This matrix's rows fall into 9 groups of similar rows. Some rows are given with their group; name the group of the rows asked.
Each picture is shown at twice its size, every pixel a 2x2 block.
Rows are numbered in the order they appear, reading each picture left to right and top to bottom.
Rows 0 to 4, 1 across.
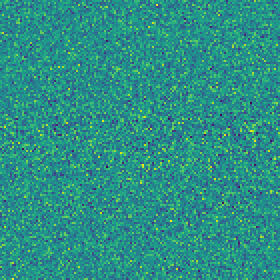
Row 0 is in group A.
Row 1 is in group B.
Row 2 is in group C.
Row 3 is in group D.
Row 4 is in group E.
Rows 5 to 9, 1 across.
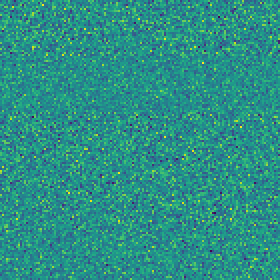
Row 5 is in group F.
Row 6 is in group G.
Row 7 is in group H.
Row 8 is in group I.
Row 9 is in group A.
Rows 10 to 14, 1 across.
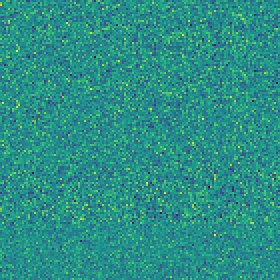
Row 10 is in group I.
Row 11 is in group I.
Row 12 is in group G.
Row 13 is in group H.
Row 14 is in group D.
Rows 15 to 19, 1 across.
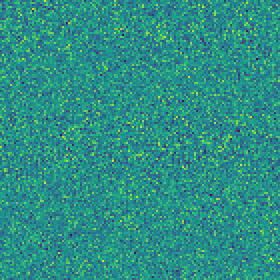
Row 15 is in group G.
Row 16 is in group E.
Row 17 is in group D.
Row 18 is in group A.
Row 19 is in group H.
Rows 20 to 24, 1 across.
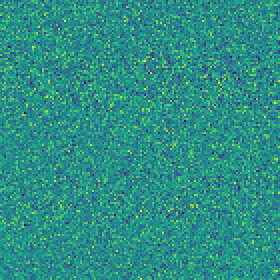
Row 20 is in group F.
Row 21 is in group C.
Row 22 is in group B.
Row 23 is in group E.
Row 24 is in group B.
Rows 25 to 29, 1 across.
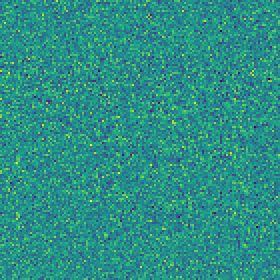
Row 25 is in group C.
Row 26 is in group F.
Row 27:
I
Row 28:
I
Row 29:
E
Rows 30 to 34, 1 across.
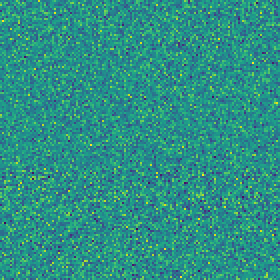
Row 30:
E
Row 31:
B
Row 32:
I
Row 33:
G
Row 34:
H
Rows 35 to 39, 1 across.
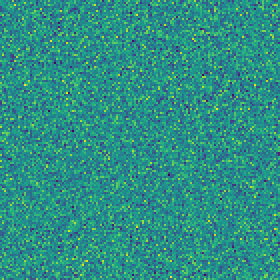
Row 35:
H
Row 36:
D
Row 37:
F
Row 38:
C
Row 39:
H
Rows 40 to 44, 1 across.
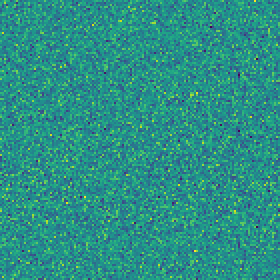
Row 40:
A
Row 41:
E
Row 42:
D
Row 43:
F
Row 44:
E
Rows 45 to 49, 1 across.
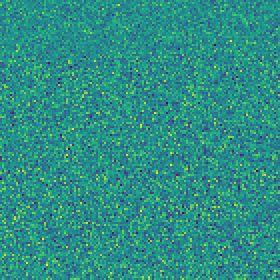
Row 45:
I
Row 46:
H
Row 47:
D
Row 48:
E
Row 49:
C
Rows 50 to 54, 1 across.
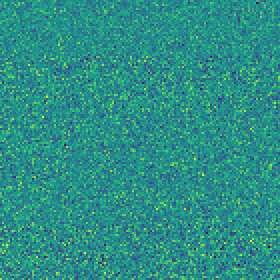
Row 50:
E
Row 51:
C
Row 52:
F
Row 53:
G
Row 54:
F
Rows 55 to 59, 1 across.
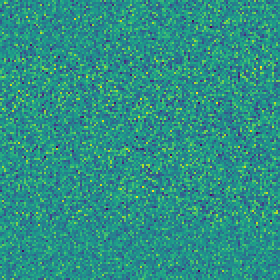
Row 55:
A
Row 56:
E
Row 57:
C
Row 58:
A
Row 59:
E
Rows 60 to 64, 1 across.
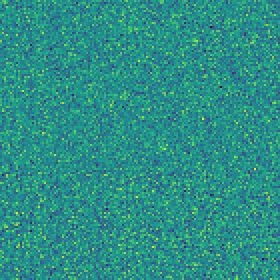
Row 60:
A
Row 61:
C
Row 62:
G
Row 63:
A
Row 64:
A
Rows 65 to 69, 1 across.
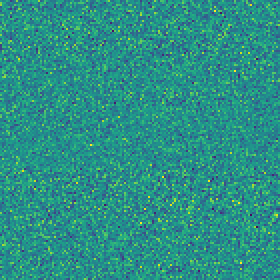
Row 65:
D
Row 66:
E
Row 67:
I
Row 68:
B
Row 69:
E
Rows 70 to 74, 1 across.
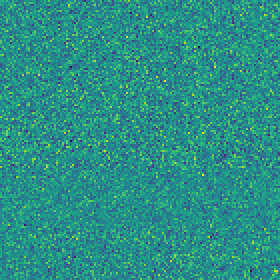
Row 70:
H
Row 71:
H
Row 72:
F
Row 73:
G
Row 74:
B
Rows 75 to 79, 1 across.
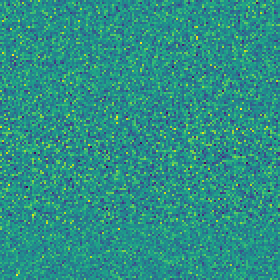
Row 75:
E
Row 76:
D
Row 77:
F
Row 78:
F
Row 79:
I
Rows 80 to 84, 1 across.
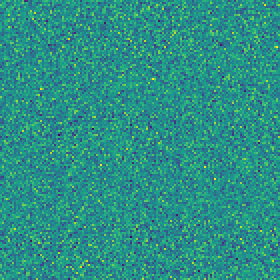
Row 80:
B
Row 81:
A
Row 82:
H
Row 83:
H
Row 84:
H
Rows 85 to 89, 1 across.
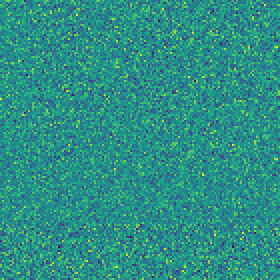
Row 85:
B
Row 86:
F
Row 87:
B
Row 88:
G
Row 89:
H
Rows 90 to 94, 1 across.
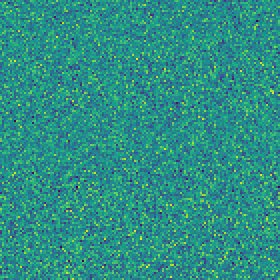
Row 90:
C
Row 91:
H
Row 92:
G
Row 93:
H
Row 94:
D
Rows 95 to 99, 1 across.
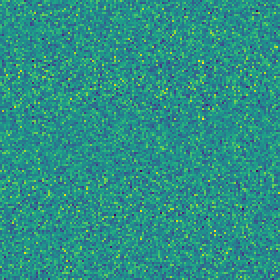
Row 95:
B
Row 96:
G
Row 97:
G
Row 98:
E
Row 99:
D
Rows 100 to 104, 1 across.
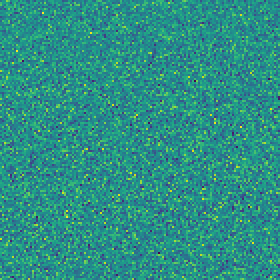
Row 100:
I
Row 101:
F
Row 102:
H
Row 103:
D
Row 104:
F
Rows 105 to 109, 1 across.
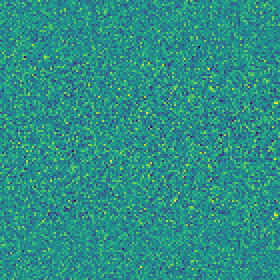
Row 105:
E
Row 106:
B
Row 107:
C
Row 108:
B
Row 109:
E
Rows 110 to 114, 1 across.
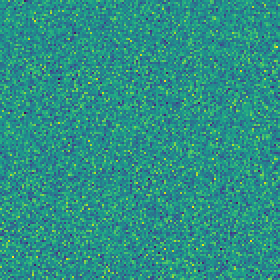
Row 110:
B
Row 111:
H
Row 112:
B
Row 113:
H
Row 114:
F
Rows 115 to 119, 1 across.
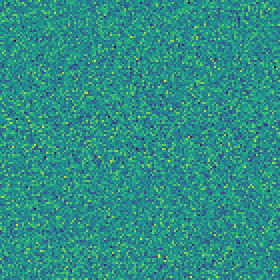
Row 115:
E
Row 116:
H
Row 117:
C
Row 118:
F
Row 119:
D
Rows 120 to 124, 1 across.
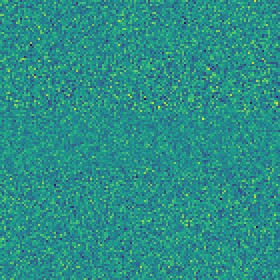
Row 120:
A
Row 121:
B
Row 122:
G
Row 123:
C
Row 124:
E
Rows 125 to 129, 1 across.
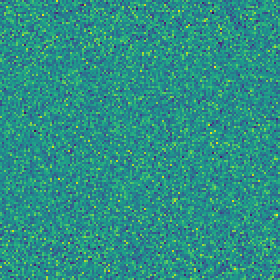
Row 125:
C
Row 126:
D
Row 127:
B
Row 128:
B
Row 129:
F
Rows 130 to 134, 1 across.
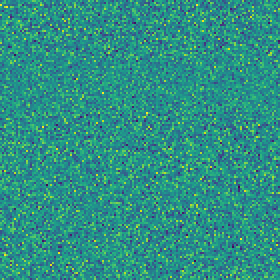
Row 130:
F
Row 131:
H
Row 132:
C
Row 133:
E
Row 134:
H
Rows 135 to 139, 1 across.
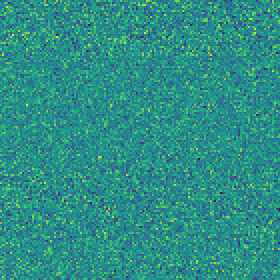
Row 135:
C
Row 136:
C
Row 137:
E
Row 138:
F
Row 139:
E
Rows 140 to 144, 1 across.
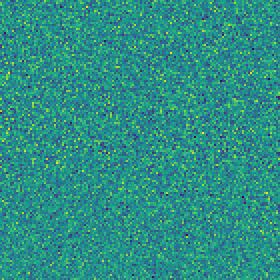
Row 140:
D
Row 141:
F
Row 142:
F
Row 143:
A
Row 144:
H
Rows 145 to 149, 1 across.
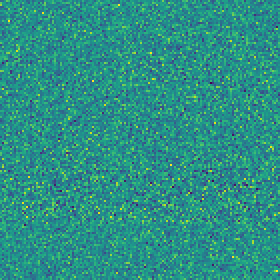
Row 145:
I
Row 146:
A
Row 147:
H
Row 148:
C
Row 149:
B
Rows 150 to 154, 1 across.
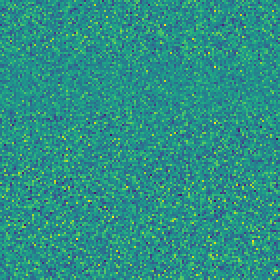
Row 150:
H
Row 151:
H
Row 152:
D
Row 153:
F
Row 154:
B
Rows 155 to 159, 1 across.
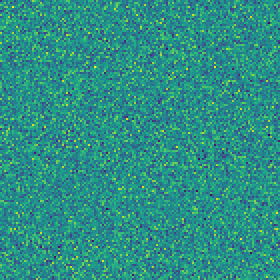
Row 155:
F
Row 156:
D
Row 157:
F
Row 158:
A
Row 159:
H
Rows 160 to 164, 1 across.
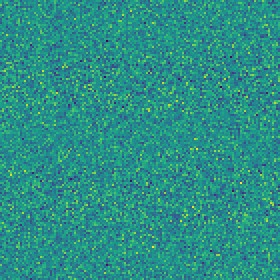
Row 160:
A
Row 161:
C
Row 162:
E
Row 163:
H
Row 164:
A
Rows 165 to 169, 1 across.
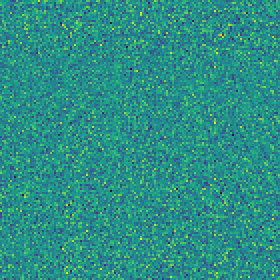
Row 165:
D
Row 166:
H
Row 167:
H
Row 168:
D
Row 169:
D
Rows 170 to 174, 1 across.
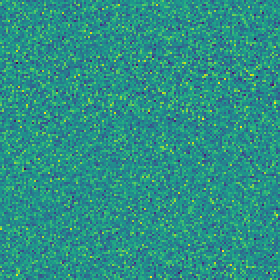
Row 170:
I
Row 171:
C
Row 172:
G
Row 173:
B
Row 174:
I
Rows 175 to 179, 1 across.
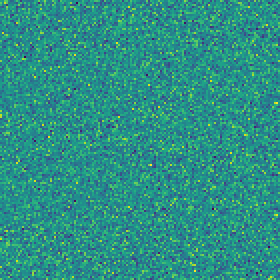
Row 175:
A
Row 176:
B
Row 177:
I
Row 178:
B
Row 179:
F
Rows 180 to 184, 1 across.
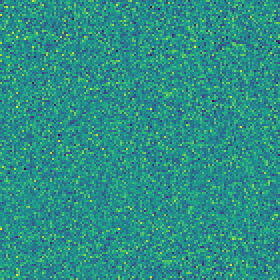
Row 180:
F
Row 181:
I
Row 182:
H
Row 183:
B
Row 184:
I
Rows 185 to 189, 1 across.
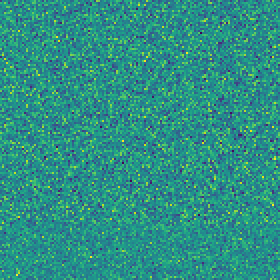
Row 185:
C
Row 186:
C
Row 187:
C
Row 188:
H
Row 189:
I
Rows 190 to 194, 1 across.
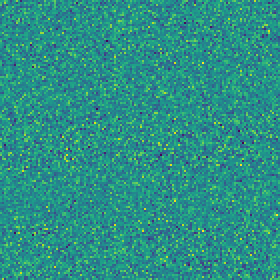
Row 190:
A
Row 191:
G
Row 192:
D
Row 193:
B
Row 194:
G
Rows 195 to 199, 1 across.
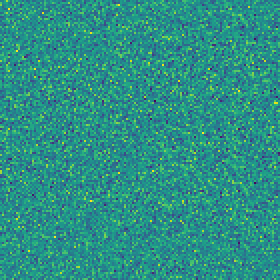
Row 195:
I
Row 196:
B
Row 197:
F
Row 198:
I
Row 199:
E
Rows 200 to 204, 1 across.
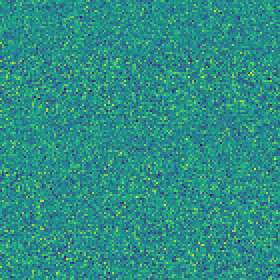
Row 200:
D
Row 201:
F
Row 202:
C
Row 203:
A
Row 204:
F
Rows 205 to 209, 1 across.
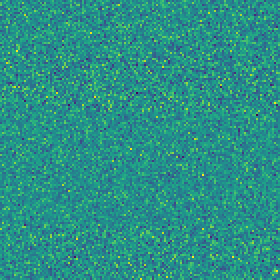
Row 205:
I
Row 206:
C
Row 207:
E
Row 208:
G
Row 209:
B
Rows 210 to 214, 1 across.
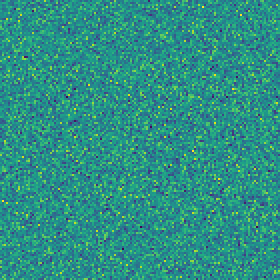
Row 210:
G
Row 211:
B
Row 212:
H
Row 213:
A
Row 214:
E
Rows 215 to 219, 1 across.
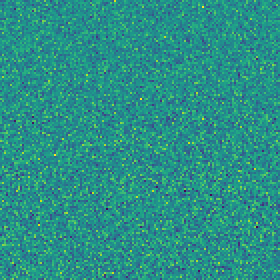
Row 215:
G
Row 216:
E
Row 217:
G
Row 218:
A
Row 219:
E
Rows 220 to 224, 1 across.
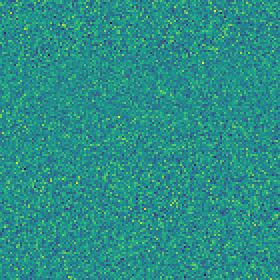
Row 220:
D
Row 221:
G
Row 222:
I
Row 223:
B
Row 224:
A
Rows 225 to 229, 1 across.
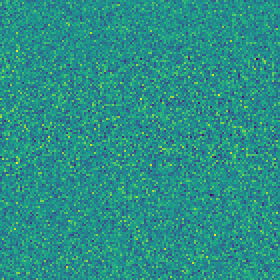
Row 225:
I
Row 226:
E
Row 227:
I
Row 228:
A
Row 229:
H
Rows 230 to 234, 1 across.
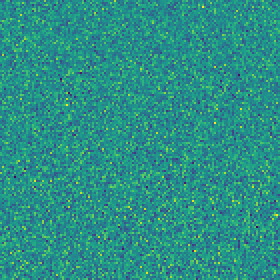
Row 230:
G
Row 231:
D
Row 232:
H
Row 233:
B
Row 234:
E
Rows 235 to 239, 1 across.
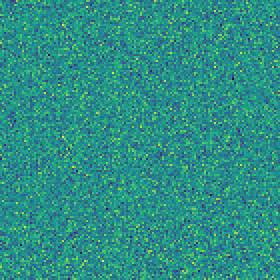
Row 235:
D
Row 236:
H
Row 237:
D
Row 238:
A
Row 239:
H
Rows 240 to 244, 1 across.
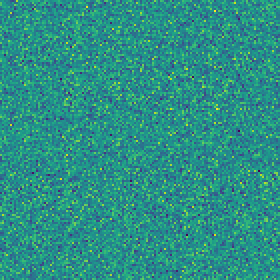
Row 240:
D
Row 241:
D
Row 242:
D
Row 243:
H
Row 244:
H
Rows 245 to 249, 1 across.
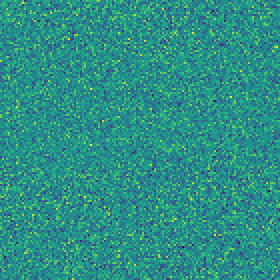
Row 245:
B
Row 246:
I
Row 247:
I
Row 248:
F
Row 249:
D
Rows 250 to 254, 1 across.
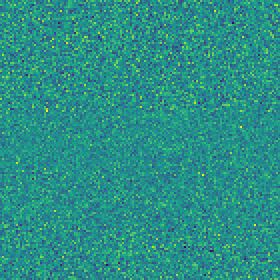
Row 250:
H
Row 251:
F
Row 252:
I
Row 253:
G
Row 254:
A
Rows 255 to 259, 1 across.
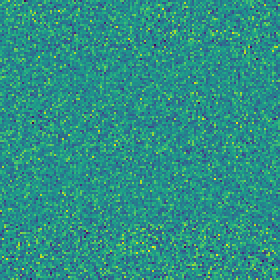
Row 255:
B
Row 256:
E
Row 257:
G
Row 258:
D
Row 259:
A
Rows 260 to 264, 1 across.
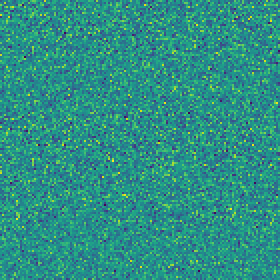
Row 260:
F
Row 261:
B
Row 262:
F
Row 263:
I
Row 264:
E
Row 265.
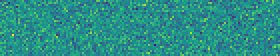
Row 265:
C
